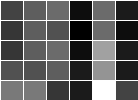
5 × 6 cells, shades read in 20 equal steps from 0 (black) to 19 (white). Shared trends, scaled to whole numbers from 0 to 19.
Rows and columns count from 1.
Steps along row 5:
same down down up down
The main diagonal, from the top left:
5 7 8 2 19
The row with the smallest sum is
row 2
